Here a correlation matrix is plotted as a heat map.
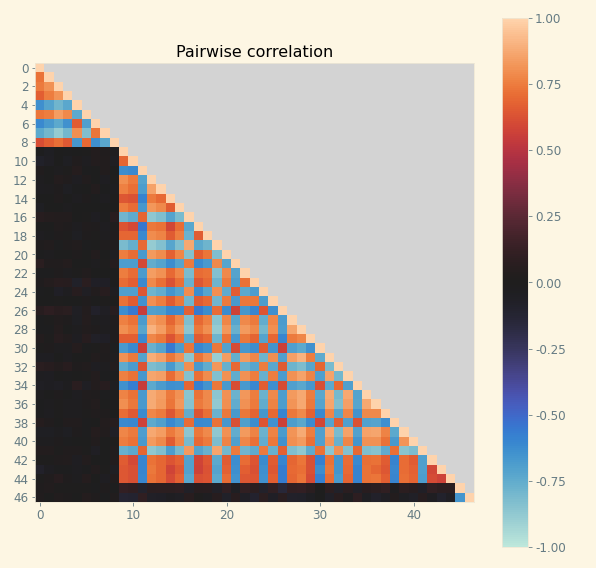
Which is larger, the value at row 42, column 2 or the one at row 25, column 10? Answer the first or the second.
the second
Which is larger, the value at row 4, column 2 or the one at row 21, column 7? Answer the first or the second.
the second
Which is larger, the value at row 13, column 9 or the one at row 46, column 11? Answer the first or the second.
the first
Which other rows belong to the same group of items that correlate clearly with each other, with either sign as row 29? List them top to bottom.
9, 10, 11, 12, 13, 14, 15, 16, 17, 18, 19, 20, 21, 22, 23, 24, 25, 26, 27, 28, 30, 31, 32, 33, 34, 35, 36, 37, 38, 39, 40, 41, 42, 43, 44
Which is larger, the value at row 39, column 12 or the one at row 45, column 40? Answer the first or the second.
the first
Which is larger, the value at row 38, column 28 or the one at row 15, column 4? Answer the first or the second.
the second
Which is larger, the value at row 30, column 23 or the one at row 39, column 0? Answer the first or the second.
the second
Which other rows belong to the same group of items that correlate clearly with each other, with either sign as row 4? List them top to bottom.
0, 1, 2, 3, 5, 6, 7, 8
